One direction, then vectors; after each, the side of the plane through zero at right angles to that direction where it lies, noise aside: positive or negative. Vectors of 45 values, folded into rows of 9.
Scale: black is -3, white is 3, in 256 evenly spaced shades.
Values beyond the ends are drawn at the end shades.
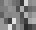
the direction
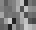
negative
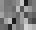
negative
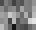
positive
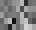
negative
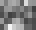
positive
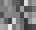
positive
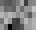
negative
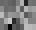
negative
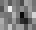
positive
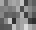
negative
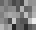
positive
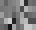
negative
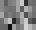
negative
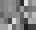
positive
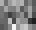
negative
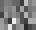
positive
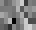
negative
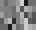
negative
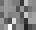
positive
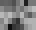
negative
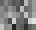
positive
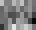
negative
